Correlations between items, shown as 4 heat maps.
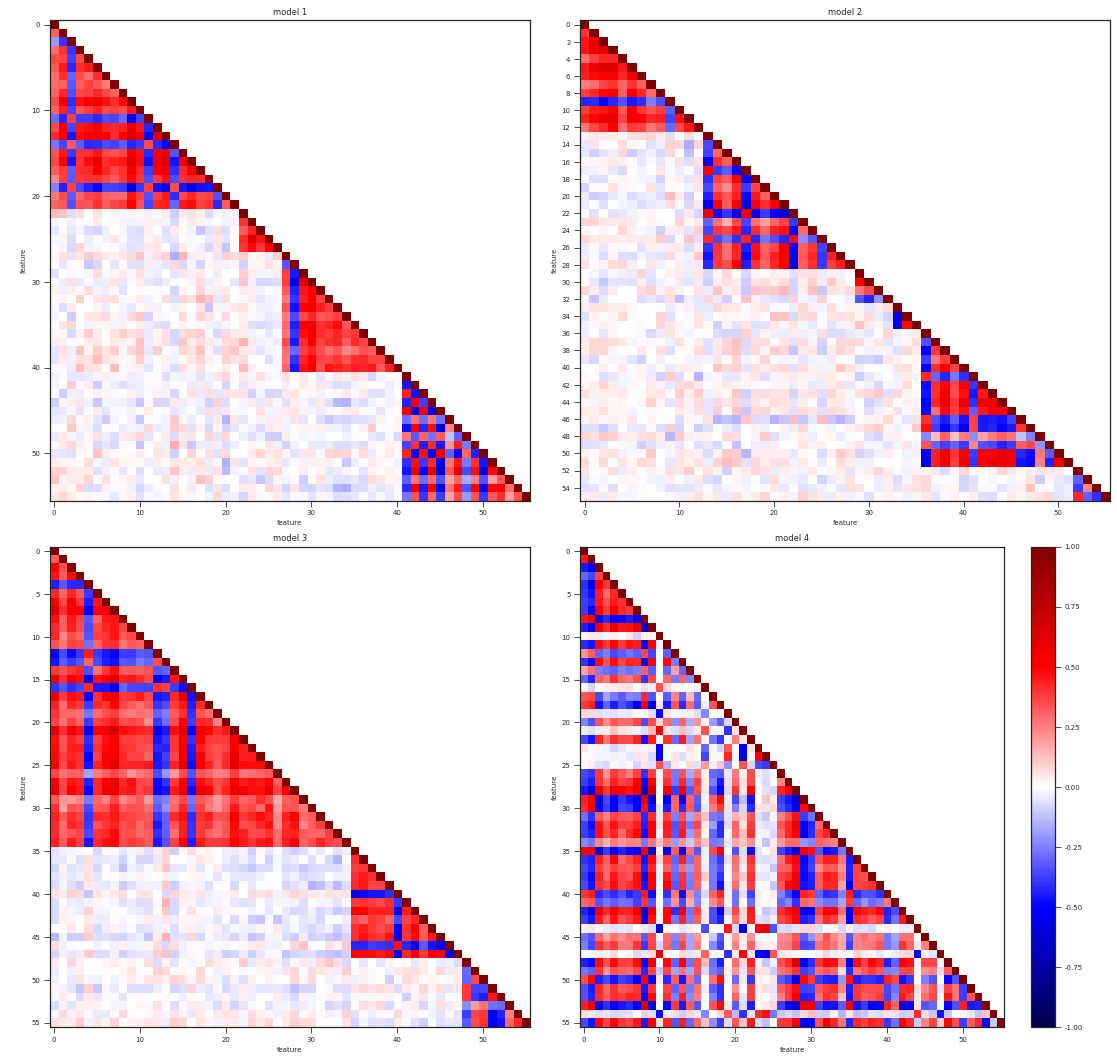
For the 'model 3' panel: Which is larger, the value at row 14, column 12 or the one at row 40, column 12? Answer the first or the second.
the second
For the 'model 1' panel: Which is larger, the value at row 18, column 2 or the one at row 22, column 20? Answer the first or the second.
the second
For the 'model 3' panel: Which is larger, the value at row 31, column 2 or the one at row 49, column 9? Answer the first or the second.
the first
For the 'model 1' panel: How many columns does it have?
56
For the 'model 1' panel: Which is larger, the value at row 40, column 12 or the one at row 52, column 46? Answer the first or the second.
the second
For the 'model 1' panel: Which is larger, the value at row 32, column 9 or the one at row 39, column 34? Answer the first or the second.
the second
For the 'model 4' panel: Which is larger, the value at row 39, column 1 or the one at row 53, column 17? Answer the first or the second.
the second
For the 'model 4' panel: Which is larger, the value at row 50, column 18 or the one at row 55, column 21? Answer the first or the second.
the first
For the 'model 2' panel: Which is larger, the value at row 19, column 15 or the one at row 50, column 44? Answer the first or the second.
the second
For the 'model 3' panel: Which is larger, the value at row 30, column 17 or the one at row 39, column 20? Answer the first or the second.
the first
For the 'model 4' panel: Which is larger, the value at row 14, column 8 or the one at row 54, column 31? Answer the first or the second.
the first
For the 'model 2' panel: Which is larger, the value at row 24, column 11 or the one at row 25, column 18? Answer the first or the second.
the first
